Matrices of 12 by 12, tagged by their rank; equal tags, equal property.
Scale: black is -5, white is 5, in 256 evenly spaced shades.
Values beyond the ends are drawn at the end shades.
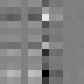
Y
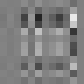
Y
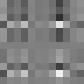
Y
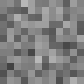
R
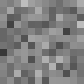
R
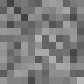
R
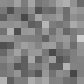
R
